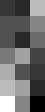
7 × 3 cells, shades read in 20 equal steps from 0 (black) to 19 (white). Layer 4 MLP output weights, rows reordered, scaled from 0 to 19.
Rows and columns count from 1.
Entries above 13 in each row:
1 0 0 0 0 1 1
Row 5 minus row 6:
-1 -6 1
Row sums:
21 22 17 26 23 29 29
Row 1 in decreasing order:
14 4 3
